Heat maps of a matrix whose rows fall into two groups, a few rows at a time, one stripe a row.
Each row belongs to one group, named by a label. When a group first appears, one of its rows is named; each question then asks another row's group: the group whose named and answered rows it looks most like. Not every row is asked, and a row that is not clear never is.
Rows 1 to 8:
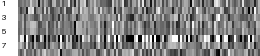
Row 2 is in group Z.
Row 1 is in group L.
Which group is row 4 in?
L
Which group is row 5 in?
L
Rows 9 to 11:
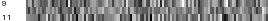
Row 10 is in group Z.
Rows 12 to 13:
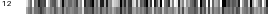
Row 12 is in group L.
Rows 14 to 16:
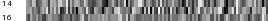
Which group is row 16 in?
Z
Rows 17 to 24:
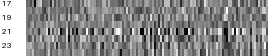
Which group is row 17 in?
Z
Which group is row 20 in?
Z
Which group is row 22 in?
Z
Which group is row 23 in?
L
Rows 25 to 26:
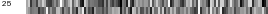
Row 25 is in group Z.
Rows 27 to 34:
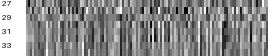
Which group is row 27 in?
Z
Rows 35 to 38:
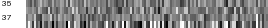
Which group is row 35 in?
Z
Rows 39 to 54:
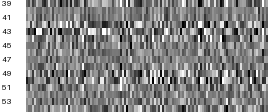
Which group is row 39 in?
Z
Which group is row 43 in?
Z
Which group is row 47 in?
L
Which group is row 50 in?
L
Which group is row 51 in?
Z
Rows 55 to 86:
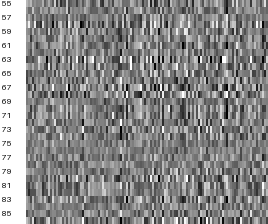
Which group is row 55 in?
L
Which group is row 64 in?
L
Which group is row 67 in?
Z
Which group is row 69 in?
Z
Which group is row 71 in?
Z
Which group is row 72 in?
L
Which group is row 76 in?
L
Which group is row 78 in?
Z
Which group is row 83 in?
Z
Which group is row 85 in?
L
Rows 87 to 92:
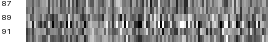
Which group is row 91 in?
L
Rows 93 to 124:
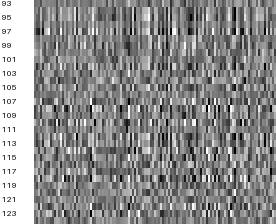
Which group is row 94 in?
Z
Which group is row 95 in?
Z
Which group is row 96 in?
Z
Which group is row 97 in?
Z
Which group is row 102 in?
Z
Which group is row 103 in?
L
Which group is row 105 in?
Z
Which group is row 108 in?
L
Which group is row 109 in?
L
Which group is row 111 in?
L
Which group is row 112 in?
Z
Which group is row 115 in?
L
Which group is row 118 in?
L
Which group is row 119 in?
Z
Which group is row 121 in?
Z
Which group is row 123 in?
L
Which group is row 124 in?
Z
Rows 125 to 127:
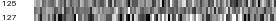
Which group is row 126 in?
L
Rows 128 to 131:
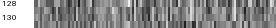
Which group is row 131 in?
L
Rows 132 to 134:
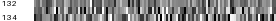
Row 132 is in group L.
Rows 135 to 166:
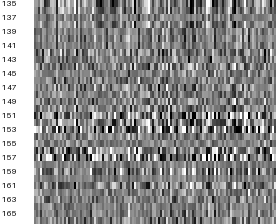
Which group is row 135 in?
Z
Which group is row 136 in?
Z
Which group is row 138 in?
Z
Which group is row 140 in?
L
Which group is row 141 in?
L
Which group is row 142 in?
Z
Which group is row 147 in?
L
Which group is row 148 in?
Z
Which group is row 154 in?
Z
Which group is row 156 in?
Z
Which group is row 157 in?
L
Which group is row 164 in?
L
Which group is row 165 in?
L
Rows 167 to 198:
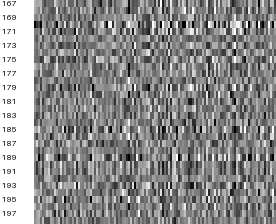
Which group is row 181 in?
Z
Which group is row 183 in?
Z
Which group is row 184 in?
L
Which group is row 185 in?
L
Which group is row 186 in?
Z
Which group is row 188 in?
Z
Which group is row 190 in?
Z
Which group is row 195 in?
L
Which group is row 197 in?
L
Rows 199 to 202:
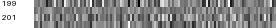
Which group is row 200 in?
L
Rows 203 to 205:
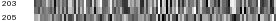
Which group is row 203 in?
L
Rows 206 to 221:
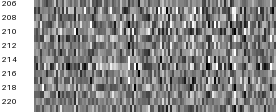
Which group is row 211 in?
Z
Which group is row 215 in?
Z
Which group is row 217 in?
L
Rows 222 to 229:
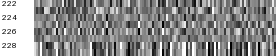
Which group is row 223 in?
Z
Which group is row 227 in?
Z
